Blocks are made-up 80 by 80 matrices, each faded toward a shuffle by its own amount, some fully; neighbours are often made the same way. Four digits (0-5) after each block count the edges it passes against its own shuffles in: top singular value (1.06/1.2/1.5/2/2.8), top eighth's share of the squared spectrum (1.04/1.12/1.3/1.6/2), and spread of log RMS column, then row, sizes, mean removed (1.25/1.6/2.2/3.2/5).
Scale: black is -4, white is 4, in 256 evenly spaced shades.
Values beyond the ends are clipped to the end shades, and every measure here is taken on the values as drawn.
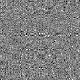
4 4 2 2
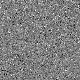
1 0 0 0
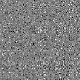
4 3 2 2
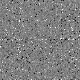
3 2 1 1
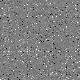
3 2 1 1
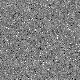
0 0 1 0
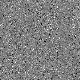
0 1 2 0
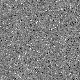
0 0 0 0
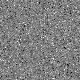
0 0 0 0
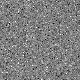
0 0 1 0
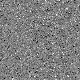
0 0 0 0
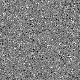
0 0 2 0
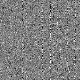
2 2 3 0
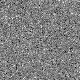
0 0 0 0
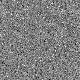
0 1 1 0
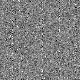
1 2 2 0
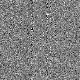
1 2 3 0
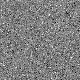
0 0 0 0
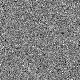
1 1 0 0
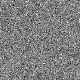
2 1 0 0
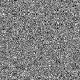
3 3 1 1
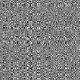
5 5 3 3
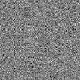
4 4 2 2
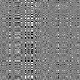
5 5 4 3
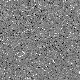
2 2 0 0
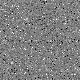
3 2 0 1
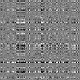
5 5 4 4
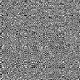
4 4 2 3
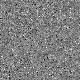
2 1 0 0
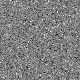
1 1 0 0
